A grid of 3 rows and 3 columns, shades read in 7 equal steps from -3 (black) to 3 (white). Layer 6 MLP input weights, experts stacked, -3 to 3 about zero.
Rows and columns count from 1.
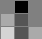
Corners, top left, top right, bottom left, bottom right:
0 0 2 1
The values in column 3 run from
0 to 1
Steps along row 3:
down up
